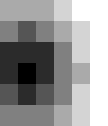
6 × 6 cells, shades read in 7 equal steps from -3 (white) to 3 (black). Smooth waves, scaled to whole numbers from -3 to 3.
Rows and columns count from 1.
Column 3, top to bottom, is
-1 0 2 2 1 0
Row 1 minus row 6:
-1 -1 -1 -1 -1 0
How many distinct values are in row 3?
4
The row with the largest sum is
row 4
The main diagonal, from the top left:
-1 1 2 0 -2 -3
